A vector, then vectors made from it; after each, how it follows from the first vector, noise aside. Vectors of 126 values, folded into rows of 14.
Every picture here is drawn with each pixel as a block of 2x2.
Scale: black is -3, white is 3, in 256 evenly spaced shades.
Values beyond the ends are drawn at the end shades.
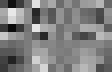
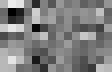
negated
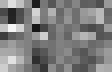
negated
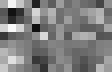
negated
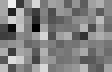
sign-scrambled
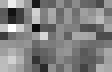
negated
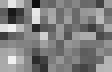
negated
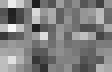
negated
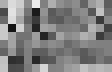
sign-scrambled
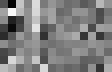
sign-scrambled
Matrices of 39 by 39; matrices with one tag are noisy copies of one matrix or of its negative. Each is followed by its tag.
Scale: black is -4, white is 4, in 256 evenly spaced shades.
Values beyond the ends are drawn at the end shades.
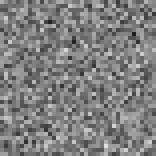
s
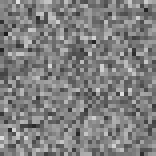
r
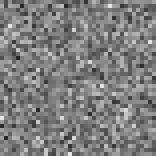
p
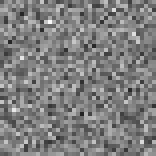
s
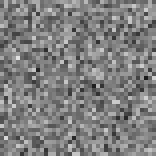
p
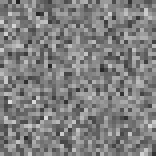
r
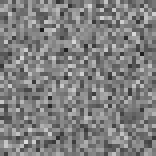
s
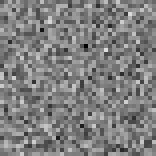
s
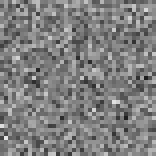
p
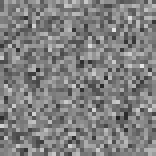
p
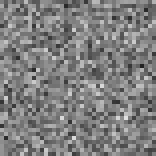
p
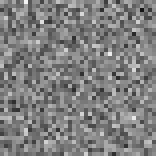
s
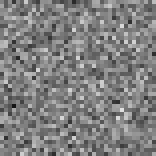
p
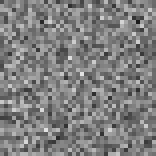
s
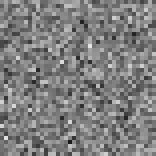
p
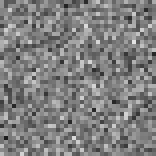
p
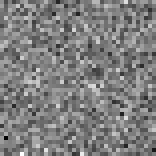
p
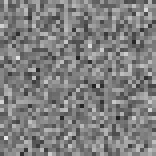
p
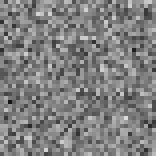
r
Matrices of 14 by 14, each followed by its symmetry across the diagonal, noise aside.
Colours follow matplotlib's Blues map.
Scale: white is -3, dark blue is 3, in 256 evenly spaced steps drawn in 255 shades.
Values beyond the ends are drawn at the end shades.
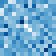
symmetric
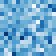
antisymmetric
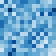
symmetric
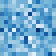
antisymmetric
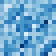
symmetric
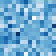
antisymmetric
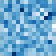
neither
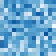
neither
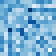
symmetric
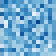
neither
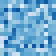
antisymmetric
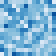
symmetric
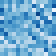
neither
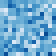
antisymmetric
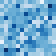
symmetric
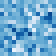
antisymmetric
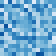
antisymmetric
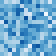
neither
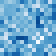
symmetric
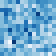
neither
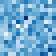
neither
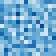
antisymmetric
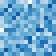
symmetric
